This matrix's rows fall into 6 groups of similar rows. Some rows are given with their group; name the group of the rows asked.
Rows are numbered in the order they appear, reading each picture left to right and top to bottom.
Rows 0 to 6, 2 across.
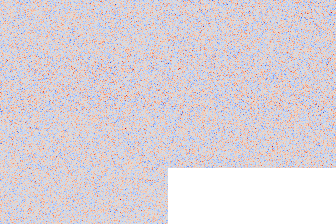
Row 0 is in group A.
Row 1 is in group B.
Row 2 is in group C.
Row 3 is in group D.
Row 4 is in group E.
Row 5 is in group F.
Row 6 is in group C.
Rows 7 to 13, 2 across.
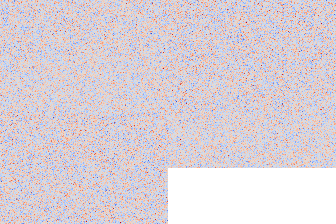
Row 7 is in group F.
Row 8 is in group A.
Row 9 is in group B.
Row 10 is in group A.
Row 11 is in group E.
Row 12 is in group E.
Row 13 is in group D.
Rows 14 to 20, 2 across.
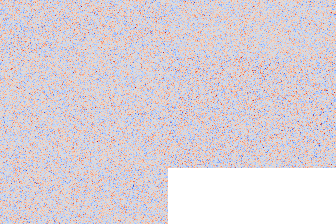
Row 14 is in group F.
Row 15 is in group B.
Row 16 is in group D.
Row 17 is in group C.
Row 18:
B
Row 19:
F
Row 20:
B
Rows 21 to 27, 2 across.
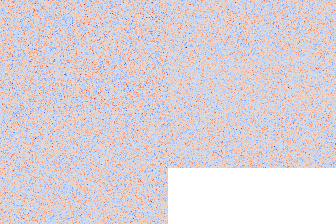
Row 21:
F
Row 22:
A
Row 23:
E
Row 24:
C
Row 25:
B
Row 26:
D
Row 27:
F
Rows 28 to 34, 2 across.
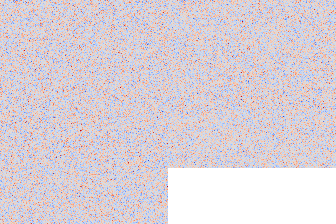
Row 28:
B
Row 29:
B
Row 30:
C
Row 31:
D
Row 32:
E
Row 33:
A
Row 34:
E
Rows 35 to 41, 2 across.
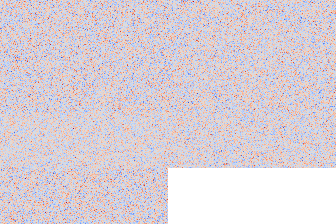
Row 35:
C
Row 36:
B
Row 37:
B
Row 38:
D
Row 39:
D
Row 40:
D
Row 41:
E
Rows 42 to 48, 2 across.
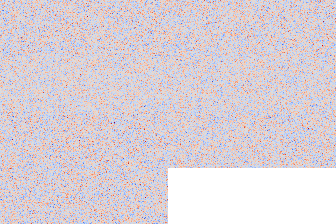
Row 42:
F
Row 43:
C
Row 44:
E
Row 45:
E
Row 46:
E
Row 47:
E
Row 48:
E
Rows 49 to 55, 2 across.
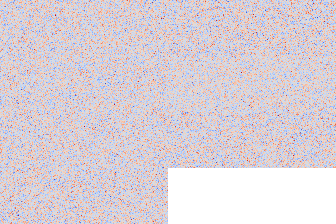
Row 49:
F
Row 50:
F
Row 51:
A
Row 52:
D
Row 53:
C
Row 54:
B
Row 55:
A
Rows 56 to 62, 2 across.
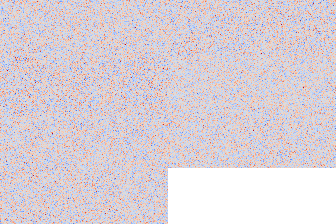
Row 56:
F
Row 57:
F
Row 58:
B
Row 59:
D
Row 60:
B
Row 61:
C
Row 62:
C
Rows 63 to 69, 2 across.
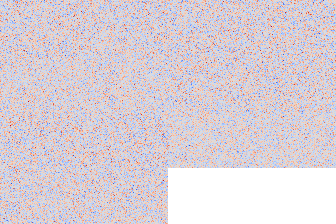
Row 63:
B
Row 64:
F
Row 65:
C
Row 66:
A
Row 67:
D
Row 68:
A
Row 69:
B
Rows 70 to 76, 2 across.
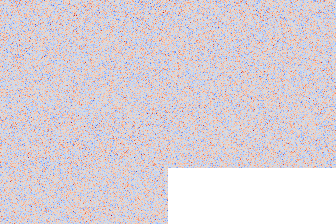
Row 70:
B
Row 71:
C
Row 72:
B
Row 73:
D
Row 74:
C
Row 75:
C
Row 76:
D
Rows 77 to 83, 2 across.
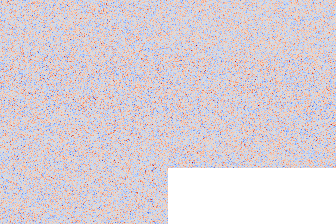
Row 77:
E
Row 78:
F
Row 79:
D
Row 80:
E
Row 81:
A
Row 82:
B
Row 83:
F
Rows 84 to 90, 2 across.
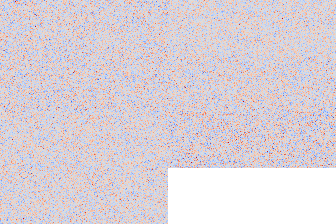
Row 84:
B
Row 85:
A
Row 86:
D
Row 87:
D
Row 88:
E
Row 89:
F
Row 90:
C
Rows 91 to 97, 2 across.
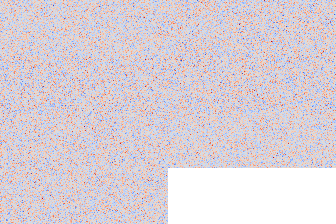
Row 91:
E
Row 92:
A
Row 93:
F
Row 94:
E
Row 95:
C
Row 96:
C
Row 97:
C
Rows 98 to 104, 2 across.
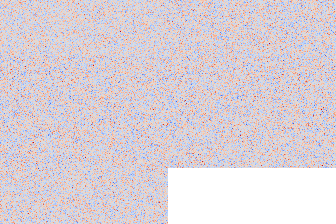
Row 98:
C
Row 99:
E
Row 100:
A
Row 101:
A
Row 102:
B
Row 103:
F
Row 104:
C
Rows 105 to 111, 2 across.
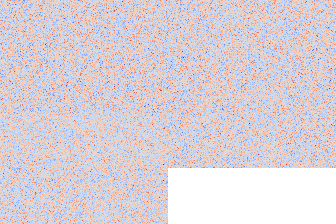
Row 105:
E
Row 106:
E
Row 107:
E
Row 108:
B
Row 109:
F
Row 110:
B
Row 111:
B
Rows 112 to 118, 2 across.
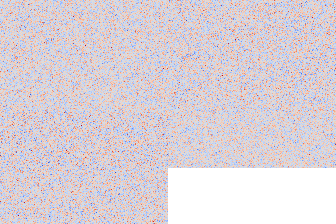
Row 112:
D
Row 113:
E
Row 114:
B
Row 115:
B
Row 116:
D
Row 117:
D
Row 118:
A
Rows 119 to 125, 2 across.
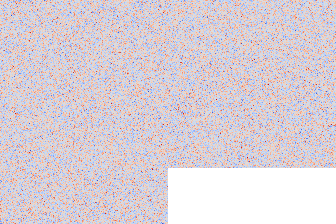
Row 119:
B
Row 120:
D
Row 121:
D
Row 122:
F
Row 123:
B
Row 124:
B
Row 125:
C
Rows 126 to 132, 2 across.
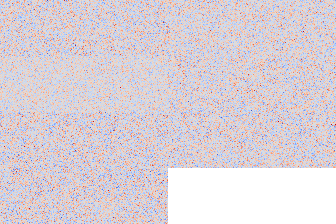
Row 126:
D
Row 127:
C
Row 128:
C
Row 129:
E
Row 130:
A
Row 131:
B
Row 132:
B
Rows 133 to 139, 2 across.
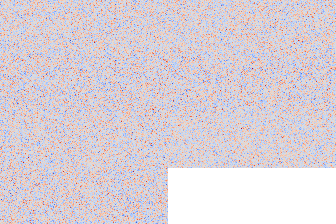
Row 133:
A
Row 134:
E
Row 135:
A
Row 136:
B
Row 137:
F
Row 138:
D
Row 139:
E
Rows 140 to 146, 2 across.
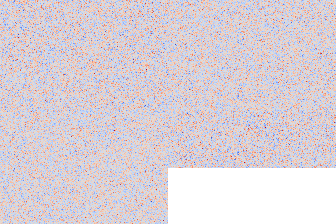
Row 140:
F
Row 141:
A
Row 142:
E
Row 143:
A
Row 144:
A
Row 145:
A
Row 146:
F
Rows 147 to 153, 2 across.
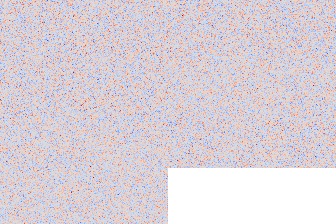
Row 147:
D
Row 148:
E
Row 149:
D
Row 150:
E
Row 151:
B
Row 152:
F
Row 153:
A
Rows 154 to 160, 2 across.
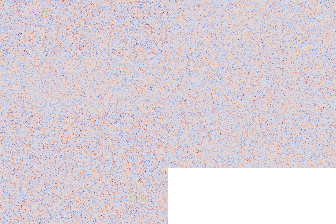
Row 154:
B
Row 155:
E
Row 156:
F
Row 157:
A
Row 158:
E
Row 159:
B
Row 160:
F
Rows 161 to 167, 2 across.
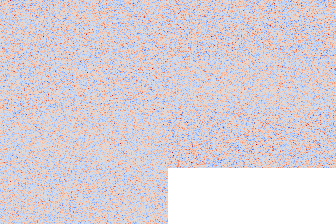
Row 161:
E
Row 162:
E
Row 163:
F
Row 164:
B
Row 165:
B
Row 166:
F
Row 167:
A
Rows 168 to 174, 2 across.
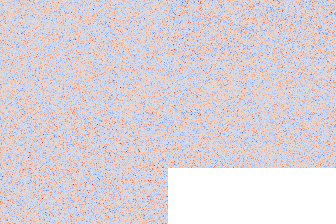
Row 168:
A
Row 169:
B
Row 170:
C
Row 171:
B
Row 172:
C
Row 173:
B
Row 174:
C
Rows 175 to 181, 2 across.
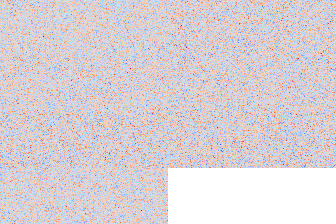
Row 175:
E
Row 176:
A
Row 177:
A
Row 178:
B
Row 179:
C
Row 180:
E
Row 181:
D
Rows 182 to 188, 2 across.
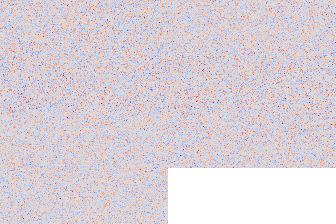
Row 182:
E
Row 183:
D
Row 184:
F
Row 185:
C
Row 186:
E
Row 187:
B
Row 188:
F
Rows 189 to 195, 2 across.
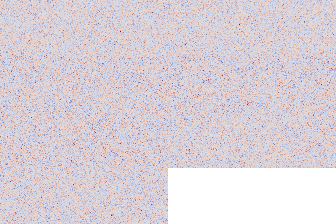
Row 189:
C
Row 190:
A
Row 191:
B
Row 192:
B
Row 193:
C
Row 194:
F
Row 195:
D
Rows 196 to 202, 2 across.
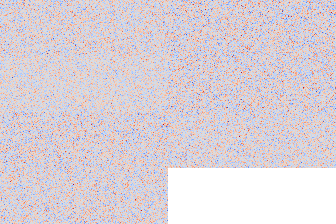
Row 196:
D
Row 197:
B
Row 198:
D
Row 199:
D
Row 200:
B
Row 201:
A
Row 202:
D
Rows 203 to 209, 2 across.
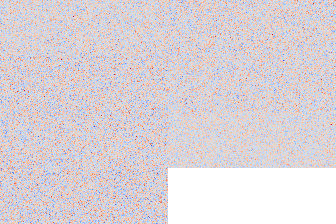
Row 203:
D
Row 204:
F
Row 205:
A
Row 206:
A
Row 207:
F
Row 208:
B
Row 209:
E
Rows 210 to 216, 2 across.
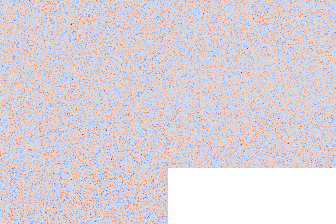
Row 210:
A
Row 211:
C
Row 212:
F
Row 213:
D
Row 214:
D
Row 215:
C
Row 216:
E
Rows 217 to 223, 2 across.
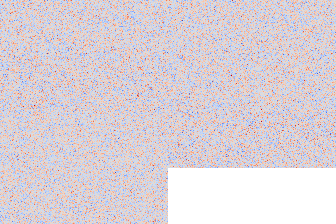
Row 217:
D
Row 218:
D
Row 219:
F
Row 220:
F
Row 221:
A
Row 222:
A
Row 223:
A
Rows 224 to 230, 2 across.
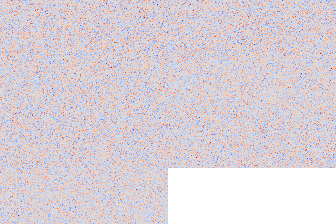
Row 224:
E
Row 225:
A
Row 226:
E
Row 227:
B
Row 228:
B
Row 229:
C
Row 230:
A
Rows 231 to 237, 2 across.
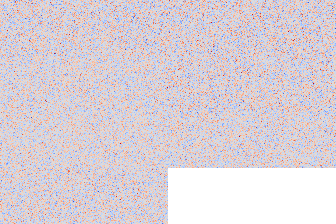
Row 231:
B
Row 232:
C
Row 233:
E
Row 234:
D
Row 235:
C
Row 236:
A
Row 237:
C
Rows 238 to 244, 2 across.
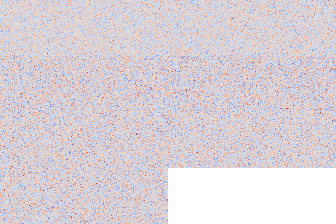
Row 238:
D
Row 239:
E
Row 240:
F
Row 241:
B
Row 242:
A
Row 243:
C
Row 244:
D
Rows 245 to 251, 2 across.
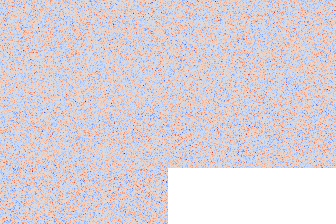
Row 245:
F
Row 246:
A
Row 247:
D
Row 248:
E
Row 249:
B
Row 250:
A
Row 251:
B
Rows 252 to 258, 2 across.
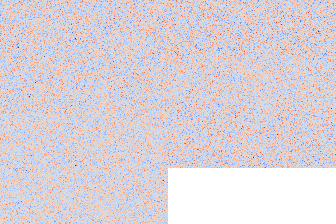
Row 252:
A
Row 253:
F
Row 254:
B
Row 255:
F
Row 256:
D
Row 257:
D
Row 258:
B
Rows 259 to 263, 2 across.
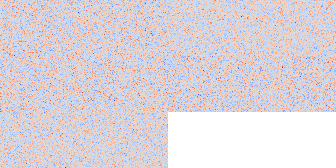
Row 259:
F
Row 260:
D
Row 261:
C
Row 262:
B
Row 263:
B
